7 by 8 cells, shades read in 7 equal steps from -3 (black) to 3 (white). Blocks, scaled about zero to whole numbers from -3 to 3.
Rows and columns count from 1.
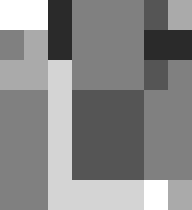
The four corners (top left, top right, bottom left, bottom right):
3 1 0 1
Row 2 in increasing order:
-2 -2 -2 0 0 0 0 1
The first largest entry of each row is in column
1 2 3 3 3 3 7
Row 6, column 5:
-1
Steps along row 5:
same up down same same up same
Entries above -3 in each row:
8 8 8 8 8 8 8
